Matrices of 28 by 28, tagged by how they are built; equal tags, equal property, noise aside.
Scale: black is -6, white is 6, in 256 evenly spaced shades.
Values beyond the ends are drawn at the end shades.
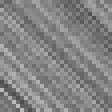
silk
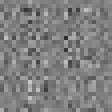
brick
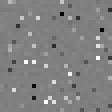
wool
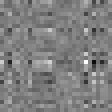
brick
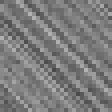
silk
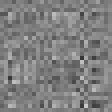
brick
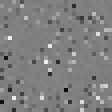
wool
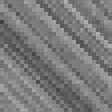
silk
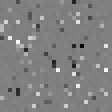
wool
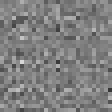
brick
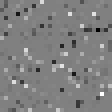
wool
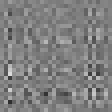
brick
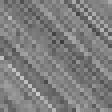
silk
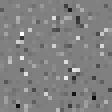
wool
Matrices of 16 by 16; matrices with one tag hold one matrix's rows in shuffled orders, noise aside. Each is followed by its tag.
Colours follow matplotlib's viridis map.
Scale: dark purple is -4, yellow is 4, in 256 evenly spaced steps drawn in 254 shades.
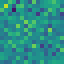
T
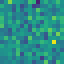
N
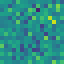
N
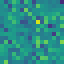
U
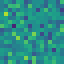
T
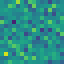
T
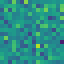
U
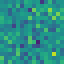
N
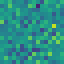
N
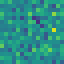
N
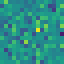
U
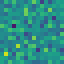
T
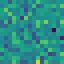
U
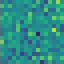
N
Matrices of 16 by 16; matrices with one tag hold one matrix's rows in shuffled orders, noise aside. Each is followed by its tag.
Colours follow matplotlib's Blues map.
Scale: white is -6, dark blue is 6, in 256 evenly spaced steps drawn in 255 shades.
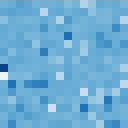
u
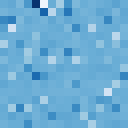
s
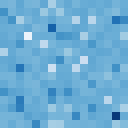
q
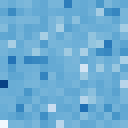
u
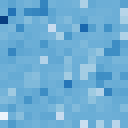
u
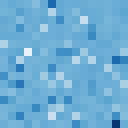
q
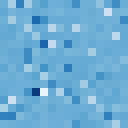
s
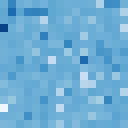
u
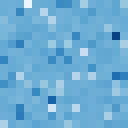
q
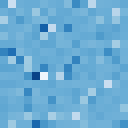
s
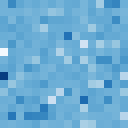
u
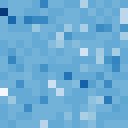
u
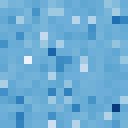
q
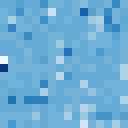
u
